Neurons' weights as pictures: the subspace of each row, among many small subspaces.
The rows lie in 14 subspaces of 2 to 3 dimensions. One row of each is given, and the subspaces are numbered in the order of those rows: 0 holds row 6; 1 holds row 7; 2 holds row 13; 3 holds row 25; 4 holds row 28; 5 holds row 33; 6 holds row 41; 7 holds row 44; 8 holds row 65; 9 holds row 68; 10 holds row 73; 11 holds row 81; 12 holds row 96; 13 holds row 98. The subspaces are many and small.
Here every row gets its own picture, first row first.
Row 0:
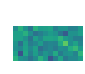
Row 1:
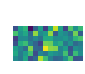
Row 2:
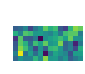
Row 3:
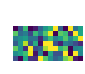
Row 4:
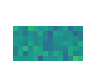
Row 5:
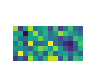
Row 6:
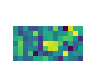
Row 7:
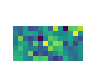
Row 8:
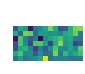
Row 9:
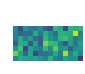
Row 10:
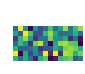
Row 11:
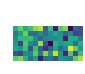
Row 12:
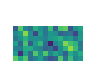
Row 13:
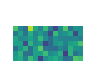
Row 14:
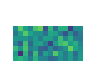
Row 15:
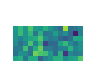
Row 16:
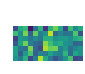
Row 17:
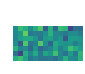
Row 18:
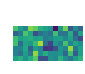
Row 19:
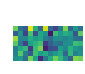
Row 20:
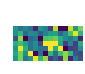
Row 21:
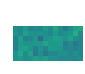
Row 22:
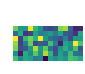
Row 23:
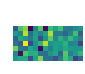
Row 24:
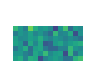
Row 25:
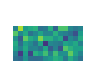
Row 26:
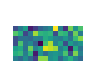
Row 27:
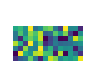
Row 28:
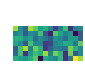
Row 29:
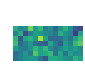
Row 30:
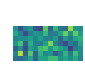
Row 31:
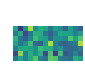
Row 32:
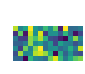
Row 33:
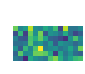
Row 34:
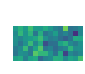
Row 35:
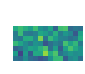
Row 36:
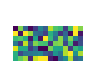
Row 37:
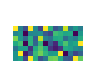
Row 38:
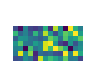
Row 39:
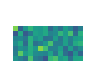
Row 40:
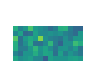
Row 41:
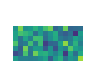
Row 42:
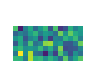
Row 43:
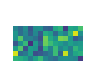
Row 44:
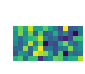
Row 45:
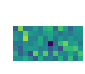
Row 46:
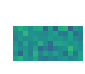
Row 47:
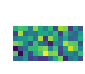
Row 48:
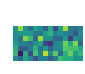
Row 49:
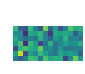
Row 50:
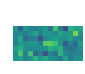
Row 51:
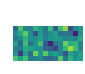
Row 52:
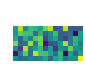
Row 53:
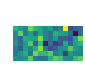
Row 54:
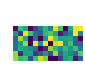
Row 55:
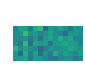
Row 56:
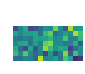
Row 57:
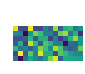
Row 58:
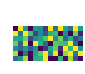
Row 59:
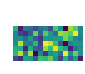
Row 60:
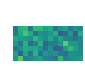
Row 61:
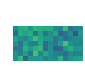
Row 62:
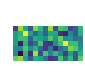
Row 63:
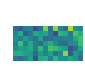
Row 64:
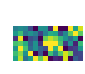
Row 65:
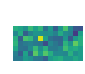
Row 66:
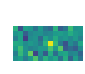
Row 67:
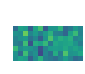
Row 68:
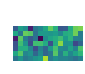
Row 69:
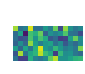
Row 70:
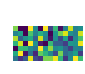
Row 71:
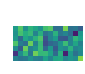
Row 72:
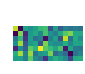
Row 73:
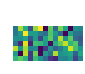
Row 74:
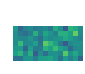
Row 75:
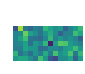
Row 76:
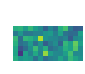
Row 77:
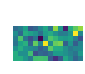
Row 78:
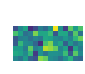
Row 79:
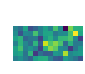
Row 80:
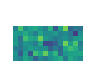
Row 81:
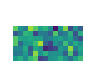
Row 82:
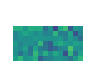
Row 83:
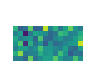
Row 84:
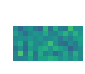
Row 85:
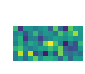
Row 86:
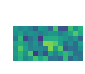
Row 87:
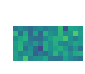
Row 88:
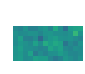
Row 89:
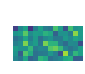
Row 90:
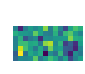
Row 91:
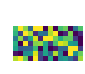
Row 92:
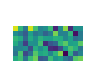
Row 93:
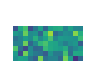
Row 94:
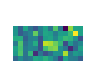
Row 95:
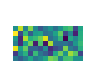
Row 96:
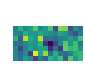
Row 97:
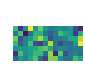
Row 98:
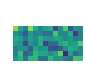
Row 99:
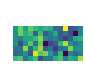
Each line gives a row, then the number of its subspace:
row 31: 8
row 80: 1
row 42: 3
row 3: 2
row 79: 0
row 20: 12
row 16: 11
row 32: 5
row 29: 8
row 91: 13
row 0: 6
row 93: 4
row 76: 9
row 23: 2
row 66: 12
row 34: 7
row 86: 12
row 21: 8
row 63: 13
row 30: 10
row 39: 3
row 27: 6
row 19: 11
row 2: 9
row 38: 10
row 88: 1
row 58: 3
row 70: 2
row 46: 2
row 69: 5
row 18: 11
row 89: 13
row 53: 0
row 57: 5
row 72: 3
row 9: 6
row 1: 11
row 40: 9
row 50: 1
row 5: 0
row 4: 4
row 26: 11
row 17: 4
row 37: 13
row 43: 6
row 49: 4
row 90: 9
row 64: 12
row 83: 13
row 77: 1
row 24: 2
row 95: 3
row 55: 10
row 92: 13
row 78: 11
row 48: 8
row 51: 0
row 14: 10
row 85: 1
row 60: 5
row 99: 7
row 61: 5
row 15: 7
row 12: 0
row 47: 3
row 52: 6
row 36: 3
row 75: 12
